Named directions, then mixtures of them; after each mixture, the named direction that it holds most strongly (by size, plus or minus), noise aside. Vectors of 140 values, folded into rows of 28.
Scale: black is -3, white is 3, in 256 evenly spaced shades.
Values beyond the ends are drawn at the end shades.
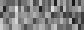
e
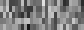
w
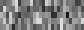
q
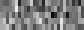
q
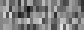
w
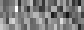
e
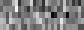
q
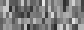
w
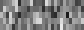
q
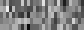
w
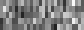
e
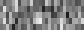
q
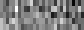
e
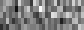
e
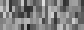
w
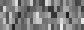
q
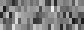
q
